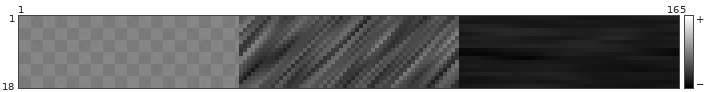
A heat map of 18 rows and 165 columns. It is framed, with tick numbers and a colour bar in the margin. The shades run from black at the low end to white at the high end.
The table splits into one row of 3 panels. Panel 1,1: middling, checkered, faint in contrast. Panel 1,2: low, slanting up to the right. Panel 1,3: very low, streaked across, faint in contrast.
